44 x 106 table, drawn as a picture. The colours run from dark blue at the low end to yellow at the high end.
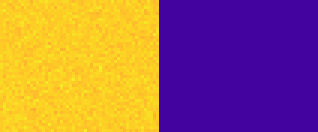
The table splits into one row of 2 panels. Panel 1,1: very high, fine-grained, faint in contrast. Panel 1,2: very low, flat.
